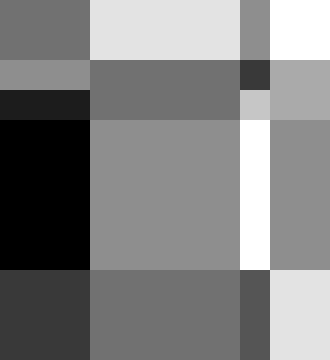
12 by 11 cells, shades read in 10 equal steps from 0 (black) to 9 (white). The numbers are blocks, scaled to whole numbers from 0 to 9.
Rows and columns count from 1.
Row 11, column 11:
8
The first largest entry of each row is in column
10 10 10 9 9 9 9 9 9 10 10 10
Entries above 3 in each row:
11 11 10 8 8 8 8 8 8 7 7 7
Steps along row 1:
same same up same same same same down up same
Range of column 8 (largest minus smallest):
4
